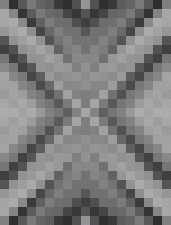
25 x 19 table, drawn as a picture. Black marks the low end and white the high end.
Mirror symmetry: left to right and top to bottom. Slope: none. Average level on the scale: 50%.
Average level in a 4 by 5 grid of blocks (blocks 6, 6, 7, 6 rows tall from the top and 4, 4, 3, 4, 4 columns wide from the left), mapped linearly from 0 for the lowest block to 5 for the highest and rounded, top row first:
31013 | 44544 | 54545 | 31013
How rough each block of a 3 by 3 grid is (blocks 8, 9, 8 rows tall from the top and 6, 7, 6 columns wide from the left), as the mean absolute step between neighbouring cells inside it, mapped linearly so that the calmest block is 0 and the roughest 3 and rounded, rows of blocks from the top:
3 0 3
0 1 0
3 0 3
